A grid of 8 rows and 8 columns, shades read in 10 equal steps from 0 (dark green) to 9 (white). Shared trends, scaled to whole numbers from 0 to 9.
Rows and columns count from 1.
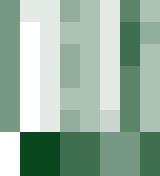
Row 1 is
4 8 8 5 6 8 3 6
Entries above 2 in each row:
8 7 7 8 8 8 3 3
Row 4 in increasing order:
3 4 5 6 6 8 8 9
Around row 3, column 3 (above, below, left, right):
8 8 9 5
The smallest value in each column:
4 0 0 2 2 4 2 2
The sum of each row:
48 48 48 49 50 48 23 23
